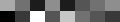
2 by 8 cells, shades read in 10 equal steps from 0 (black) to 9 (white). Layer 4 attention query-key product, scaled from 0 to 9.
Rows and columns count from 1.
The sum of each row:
29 30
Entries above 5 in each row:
1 2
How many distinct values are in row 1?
5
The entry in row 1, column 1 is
6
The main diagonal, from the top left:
6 2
